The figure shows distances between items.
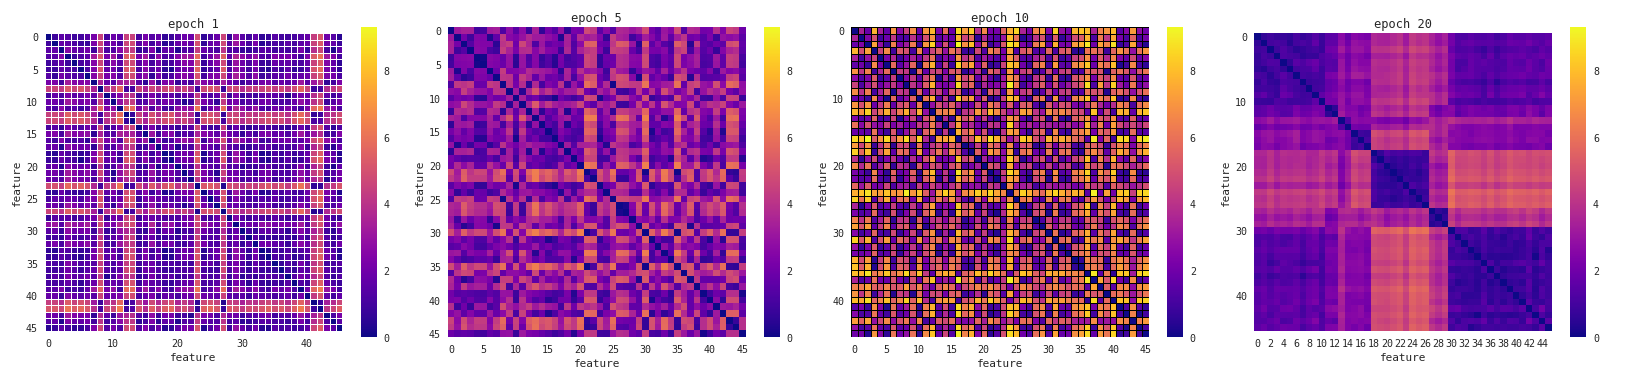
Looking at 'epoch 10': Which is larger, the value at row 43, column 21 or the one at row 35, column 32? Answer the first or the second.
the first
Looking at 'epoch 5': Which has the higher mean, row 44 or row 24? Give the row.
44
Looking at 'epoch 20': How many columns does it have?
46
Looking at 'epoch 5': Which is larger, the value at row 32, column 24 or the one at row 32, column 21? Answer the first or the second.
the second
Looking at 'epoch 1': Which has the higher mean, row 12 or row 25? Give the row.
12
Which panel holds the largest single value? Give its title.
epoch 10
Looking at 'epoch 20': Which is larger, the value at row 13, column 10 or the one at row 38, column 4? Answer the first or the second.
the first
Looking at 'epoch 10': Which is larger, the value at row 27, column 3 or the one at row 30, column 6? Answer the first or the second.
the first
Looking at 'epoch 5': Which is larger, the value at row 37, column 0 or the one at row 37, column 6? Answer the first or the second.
the first
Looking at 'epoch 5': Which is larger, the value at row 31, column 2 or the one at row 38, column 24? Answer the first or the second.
the second
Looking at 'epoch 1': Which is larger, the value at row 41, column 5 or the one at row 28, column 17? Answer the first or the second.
the first
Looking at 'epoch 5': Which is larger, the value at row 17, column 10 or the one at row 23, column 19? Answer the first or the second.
the first
